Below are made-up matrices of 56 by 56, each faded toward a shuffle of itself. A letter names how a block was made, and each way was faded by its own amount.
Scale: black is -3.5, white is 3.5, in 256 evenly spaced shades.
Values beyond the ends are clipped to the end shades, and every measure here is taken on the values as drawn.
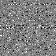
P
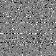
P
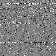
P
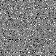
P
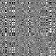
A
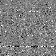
P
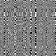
A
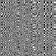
A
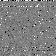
P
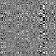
A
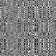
A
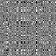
A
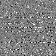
P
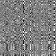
A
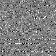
P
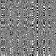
A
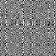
A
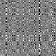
A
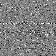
P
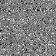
P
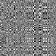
A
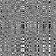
A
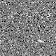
P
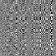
A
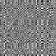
A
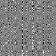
A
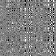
A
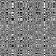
A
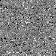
P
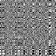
A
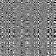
A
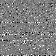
P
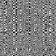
A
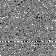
P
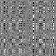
A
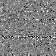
P
